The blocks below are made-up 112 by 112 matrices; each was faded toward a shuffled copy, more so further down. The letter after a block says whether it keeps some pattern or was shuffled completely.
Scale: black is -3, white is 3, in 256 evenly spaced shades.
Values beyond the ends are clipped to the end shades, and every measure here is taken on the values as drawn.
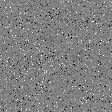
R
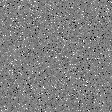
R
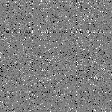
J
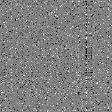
J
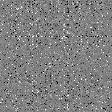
J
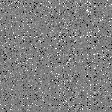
J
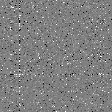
J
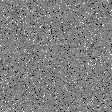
R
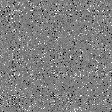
J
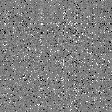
J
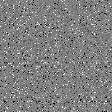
J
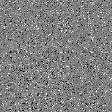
J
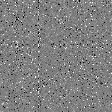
J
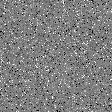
R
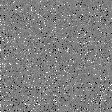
J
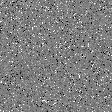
R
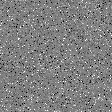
R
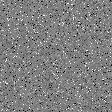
R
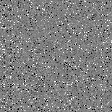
J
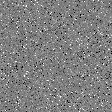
R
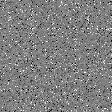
J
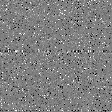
J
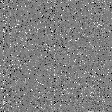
J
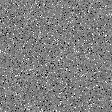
R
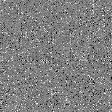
J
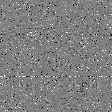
J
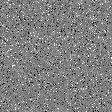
R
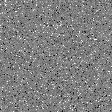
R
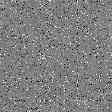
J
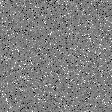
R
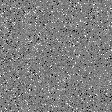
J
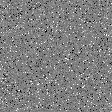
R
